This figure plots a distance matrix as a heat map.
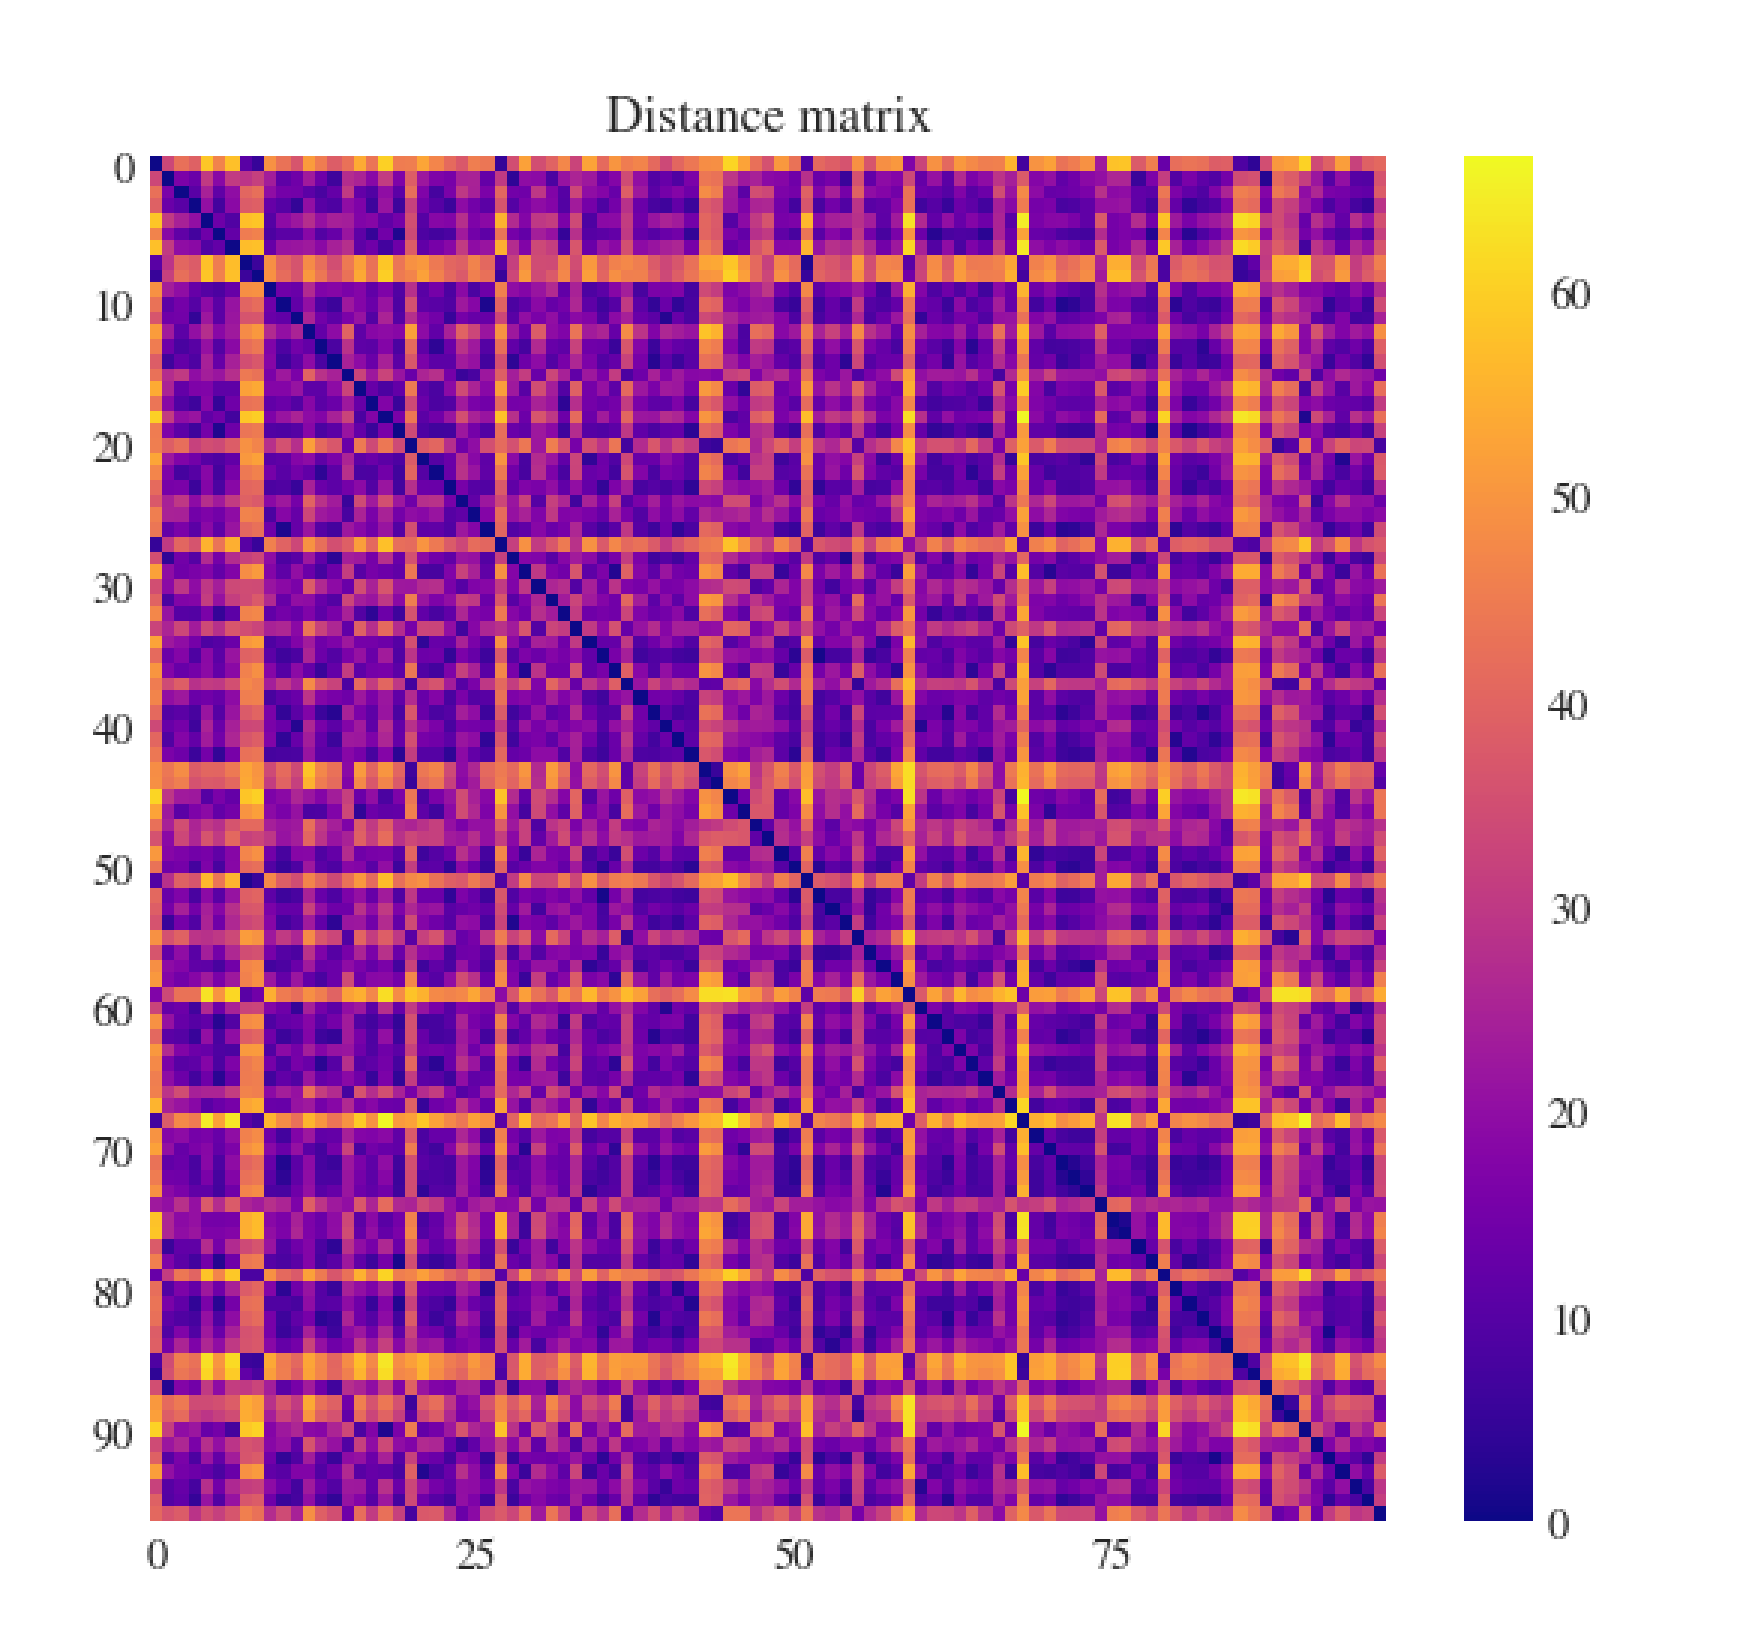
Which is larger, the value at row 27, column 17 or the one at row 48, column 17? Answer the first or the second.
the first
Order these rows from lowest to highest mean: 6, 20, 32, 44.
32, 6, 20, 44
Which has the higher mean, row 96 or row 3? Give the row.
96
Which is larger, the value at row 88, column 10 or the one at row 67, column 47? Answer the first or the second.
the first
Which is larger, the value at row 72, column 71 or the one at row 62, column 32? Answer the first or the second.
the second
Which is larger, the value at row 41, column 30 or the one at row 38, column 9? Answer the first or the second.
the first
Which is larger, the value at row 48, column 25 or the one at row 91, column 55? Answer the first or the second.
the first
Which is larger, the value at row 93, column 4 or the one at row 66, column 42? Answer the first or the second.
the second
